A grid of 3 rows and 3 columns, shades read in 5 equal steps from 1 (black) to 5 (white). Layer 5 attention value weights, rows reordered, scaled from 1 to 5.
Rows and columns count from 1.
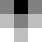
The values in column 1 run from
3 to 5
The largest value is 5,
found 2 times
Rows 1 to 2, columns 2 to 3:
1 3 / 3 4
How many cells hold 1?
1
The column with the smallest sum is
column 2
